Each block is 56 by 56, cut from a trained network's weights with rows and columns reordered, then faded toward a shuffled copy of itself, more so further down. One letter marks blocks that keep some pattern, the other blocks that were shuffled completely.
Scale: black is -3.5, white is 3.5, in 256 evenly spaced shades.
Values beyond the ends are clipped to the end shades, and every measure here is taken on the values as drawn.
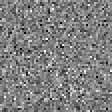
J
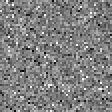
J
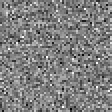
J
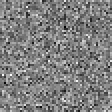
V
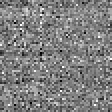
V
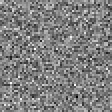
V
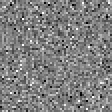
J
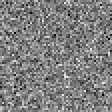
J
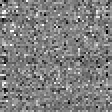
V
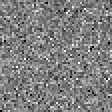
J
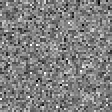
J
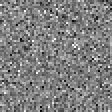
J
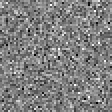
J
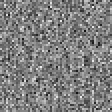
V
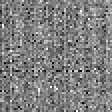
V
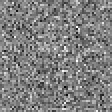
V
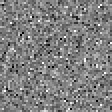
J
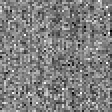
V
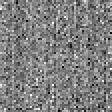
V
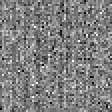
V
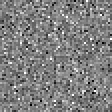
J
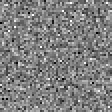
J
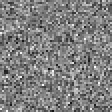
V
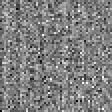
V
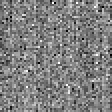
V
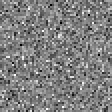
J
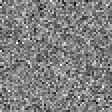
J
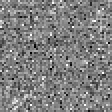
V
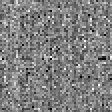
V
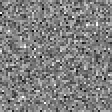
V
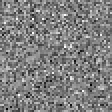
V
